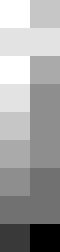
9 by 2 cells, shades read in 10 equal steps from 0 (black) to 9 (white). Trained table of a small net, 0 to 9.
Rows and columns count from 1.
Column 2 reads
7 8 6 5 5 5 4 4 0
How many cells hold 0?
1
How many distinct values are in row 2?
1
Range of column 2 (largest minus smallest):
8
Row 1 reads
9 7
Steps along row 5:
down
